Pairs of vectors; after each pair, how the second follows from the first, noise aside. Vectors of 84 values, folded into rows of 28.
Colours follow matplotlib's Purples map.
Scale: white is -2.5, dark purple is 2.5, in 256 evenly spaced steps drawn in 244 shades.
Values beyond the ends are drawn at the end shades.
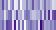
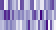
shuffled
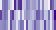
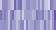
shrunk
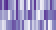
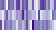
shuffled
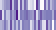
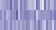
shrunk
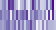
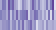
shrunk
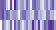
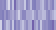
shrunk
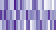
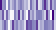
shuffled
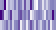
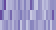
shrunk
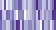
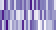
shuffled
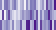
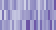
shrunk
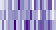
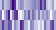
shuffled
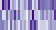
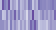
shrunk
